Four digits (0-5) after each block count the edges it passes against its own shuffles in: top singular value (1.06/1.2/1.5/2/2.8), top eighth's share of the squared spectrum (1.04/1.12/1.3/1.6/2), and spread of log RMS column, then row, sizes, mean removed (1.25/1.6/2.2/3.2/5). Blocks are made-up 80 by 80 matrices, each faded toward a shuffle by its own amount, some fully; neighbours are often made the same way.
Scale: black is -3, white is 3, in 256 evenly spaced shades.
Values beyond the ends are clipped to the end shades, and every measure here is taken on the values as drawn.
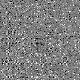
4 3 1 2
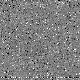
3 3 1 1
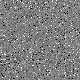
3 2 0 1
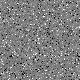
0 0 0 0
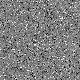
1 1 0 0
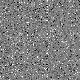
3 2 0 0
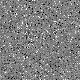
2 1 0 0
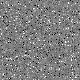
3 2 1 1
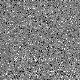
3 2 1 1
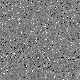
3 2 0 1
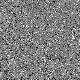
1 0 1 0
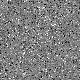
0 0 0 0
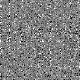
1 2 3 3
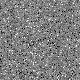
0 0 0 0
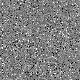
1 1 1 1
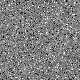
0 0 0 0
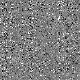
1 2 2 2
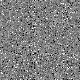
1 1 2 1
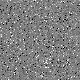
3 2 1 0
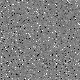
2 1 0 0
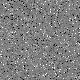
2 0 0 0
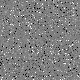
1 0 0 0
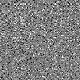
4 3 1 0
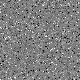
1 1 0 0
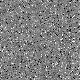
2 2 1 0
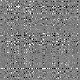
4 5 3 4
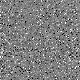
3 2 1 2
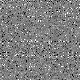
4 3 1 2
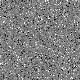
2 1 0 0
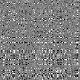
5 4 3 3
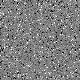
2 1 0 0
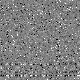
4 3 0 1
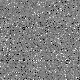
3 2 0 1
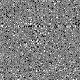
3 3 1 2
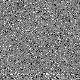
1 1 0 1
